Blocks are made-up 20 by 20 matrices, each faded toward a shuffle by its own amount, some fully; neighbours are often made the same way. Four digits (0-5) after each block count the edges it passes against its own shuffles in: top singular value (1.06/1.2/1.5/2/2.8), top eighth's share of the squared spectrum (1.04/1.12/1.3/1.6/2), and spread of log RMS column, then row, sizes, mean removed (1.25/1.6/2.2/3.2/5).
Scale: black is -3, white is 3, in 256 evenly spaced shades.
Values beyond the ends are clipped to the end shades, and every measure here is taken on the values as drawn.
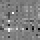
3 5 1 1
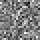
1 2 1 0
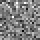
0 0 0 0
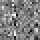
2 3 1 0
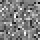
0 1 0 0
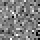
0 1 0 0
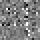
3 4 1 1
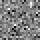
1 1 0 0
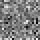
2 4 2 1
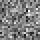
2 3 1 0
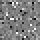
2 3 0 0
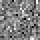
0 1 0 0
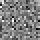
2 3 1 1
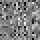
3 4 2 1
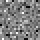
0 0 0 0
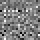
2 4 1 1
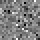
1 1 0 0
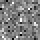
1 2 1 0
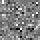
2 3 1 1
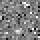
0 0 0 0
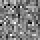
2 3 1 0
